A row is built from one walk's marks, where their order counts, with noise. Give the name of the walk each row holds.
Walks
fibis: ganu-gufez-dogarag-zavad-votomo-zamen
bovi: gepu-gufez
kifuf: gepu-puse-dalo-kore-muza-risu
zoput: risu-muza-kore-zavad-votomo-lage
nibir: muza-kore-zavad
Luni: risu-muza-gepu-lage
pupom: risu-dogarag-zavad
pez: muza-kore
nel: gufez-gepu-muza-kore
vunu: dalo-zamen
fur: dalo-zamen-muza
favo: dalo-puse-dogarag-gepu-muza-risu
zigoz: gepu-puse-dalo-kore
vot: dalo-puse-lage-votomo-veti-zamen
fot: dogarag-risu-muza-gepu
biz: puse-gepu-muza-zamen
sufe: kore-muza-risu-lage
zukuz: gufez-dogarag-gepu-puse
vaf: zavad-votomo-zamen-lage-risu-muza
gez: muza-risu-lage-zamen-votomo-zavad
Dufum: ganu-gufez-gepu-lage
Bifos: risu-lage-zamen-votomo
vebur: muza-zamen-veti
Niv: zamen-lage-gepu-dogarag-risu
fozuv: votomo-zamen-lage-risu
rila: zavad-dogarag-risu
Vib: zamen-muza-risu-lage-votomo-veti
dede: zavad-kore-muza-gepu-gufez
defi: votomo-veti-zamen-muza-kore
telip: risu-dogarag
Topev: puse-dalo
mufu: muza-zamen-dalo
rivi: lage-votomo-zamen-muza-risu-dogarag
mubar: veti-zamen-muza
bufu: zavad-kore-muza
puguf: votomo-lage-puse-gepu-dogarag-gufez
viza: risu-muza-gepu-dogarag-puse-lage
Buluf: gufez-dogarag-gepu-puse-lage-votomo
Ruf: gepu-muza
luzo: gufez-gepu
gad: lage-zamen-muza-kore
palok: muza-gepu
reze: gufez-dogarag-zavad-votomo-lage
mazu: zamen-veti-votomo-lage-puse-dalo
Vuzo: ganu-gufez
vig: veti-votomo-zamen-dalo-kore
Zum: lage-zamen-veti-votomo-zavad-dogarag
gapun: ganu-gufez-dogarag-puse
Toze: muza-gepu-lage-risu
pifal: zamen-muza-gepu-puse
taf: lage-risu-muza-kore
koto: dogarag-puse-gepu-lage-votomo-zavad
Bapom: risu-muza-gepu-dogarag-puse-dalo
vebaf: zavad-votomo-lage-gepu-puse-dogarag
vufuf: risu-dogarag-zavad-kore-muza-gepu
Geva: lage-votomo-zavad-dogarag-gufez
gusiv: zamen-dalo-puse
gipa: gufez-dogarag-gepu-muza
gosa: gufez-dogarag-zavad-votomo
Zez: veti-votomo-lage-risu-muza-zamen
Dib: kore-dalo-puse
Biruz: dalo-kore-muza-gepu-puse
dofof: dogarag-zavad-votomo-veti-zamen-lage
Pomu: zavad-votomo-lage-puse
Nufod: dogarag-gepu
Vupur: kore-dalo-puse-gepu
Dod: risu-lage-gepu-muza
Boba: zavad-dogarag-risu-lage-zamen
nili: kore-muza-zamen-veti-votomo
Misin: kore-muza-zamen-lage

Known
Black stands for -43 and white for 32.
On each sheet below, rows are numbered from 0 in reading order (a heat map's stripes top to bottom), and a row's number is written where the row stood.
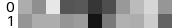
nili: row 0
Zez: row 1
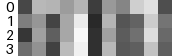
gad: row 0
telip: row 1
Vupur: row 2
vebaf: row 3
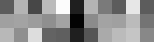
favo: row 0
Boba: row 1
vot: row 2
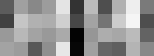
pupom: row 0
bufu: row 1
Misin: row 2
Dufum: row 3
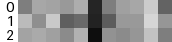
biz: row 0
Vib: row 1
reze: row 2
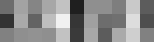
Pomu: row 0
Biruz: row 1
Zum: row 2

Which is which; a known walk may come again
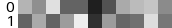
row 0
vot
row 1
palok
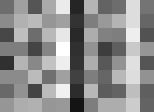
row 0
rila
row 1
mubar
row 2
kifuf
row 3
luzo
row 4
Bapom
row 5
gosa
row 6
vebaf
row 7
Zez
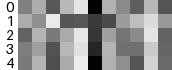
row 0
viza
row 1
nili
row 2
Ruf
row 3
rivi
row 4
Toze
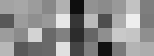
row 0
reze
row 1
pupom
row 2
fibis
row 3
Vuzo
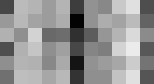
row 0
gad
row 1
Misin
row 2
vebur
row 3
defi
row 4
zoput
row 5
fur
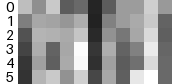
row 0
Vib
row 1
biz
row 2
mazu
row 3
vufuf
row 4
Vupur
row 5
nibir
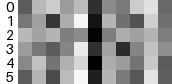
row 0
mufu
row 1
Niv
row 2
dofof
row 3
Geva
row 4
sufe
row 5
favo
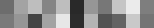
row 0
koto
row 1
telip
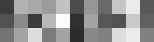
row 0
pez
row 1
zukuz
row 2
gez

